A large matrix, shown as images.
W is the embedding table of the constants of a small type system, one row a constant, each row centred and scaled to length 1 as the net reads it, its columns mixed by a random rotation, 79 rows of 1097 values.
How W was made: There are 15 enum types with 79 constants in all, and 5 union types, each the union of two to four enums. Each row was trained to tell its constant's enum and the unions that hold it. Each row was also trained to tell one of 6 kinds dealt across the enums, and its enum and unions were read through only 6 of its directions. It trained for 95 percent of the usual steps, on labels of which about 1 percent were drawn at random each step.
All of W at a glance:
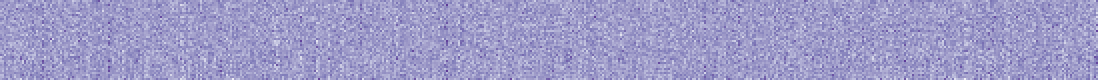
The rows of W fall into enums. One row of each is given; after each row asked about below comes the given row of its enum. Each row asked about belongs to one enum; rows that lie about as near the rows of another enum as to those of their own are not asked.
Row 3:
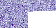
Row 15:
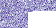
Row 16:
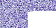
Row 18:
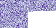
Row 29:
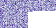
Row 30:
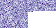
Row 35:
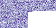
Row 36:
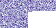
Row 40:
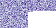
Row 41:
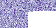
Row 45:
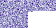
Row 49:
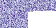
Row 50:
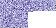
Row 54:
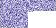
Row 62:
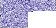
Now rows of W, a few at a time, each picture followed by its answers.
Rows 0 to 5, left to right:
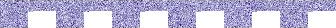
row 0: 18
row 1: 30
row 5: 16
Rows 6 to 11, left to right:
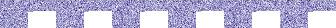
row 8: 36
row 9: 36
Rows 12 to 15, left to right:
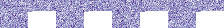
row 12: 3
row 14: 50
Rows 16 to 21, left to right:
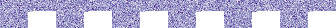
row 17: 36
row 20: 36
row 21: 16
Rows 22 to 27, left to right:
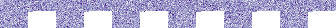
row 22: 29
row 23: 40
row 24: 49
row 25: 62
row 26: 15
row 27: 29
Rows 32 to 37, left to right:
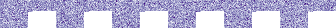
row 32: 45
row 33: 50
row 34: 45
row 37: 62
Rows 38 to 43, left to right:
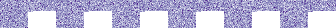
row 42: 45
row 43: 40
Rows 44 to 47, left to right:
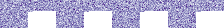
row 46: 35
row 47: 3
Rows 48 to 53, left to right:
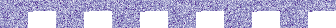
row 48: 54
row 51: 50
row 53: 36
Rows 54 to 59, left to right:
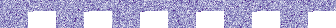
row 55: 54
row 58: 62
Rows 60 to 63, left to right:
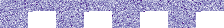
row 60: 40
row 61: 40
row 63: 35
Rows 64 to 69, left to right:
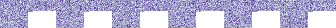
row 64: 29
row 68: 50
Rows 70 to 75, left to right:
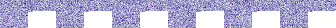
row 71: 29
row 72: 50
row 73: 3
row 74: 62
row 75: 29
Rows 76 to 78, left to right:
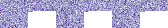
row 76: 40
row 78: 16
